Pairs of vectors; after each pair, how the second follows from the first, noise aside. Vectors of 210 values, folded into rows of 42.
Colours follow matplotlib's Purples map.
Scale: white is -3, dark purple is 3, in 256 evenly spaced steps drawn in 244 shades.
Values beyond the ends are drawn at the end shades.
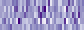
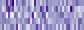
wrapped around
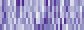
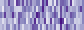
sign-scrambled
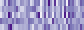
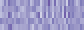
shrunk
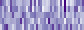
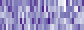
sign-scrambled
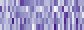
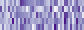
copied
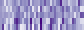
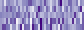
sign-scrambled
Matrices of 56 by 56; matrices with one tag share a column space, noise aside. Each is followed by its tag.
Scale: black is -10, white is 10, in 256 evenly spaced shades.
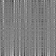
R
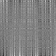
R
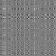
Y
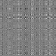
Y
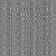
Y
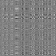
Y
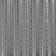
R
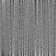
R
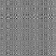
Y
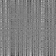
R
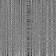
R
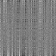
R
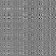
Y
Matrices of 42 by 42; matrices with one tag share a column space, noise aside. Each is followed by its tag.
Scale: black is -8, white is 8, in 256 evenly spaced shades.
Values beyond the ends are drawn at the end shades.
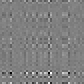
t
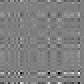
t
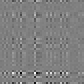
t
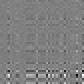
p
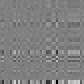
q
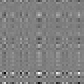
t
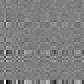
q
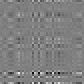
t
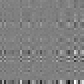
q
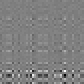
p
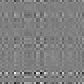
t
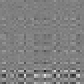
p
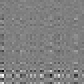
p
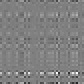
t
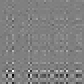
p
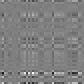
t
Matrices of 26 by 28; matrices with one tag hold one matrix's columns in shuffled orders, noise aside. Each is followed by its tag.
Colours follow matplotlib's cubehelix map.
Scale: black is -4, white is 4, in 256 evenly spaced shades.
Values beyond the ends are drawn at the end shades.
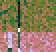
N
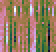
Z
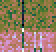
N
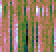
Z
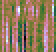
Z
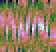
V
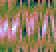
V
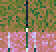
N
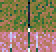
N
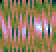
V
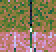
N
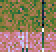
N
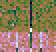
N
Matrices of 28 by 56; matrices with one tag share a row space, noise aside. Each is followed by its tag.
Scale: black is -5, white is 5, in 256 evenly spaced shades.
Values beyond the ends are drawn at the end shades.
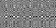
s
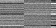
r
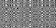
s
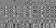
s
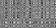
s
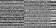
r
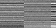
r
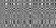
s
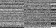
r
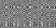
s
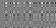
s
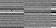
r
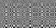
s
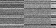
r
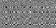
s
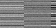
r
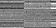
r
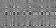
s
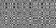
s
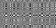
s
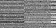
r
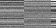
r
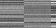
r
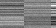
r
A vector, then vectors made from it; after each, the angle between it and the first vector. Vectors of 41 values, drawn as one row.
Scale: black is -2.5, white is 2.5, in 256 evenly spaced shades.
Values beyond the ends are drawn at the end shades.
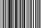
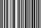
nearly opposite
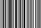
nearly parallel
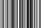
orthogonal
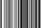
orthogonal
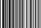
partly aligned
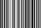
nearly opposite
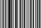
nearly parallel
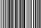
nearly parallel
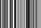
orthogonal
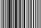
nearly parallel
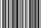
orthogonal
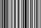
partly opposed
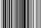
partly aligned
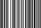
nearly opposite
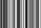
partly opposed
